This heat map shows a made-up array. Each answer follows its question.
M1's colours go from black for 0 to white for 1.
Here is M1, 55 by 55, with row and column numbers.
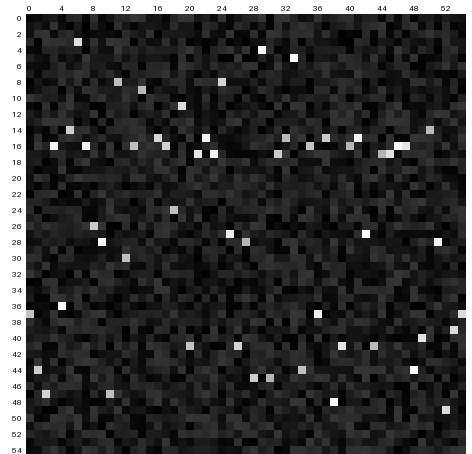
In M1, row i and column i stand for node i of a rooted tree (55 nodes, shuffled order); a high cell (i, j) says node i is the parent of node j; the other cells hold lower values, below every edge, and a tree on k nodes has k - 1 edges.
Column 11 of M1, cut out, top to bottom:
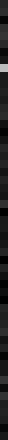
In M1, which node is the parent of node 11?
8
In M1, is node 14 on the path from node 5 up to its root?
yes
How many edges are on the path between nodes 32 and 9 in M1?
6
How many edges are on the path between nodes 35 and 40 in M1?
2
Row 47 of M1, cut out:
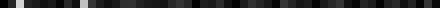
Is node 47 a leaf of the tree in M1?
no
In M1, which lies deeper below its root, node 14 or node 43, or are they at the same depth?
node 14
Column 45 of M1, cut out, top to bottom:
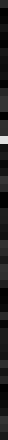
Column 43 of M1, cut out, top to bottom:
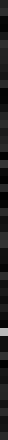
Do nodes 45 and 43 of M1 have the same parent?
no
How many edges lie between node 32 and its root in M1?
1
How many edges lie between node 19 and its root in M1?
5
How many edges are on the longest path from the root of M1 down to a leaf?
8
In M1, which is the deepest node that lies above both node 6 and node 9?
16
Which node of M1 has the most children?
16
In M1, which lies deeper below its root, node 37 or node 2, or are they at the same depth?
node 2
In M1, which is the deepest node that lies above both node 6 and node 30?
16
